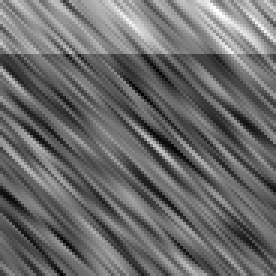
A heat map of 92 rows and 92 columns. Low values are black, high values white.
Seam: horizontal, 20% of the way down, the top part higher. Grain: diagonal, down to the right. Ninth with the highest average: top right.
